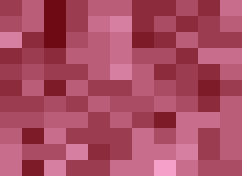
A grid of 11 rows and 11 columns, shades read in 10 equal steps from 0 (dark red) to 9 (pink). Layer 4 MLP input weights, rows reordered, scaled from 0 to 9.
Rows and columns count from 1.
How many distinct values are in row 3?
8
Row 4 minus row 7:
-1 0 -2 2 0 2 0 -1 -2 4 1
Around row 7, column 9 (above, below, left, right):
3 6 5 2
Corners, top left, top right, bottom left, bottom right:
3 6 6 4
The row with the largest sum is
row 11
